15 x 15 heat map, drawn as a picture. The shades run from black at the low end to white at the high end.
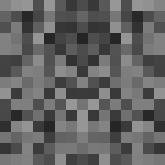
Slope: none. Mirror symmetry: left to right. Seam: none. Average level on the scale: 40%. Ninth with the lowest average: top middle.
